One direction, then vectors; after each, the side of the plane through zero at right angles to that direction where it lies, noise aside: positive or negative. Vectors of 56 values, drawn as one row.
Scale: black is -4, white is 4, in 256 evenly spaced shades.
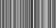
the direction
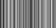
positive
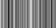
negative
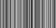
positive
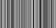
negative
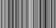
negative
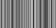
negative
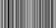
negative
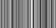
negative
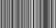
negative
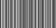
positive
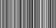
positive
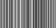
negative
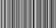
negative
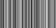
positive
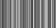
positive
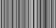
negative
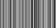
positive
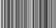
negative
